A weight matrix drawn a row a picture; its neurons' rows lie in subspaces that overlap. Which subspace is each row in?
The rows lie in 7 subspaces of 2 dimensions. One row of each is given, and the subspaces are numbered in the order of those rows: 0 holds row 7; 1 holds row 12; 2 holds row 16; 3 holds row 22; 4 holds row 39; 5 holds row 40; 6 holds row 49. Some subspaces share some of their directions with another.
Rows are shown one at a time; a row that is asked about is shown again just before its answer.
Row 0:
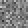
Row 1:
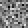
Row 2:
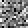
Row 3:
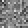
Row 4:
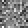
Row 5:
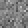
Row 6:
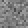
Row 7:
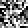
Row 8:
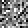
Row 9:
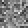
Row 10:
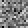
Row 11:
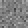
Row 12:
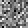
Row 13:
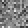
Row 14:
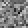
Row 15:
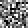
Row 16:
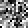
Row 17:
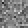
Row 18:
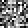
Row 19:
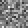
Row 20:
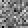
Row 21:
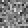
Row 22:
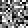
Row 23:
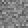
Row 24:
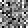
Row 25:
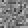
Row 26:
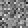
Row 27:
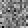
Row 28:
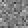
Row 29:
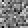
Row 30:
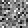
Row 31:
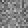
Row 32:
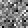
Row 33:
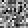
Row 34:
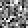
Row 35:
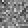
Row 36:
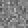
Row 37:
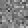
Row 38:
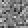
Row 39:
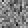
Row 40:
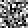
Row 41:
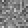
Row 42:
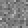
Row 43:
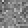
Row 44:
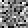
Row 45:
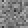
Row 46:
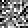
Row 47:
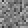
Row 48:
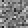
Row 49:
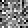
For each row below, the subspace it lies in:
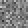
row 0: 0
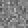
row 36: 4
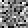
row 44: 3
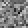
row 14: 6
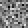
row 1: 5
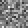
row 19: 5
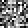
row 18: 2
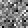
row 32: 2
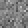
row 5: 2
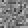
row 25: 2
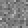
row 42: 1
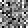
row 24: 6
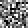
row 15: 5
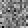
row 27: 3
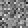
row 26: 1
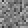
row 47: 4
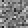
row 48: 4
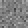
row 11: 0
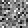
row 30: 1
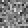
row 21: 5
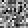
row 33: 2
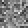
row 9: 0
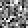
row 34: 4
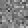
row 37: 3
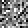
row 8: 1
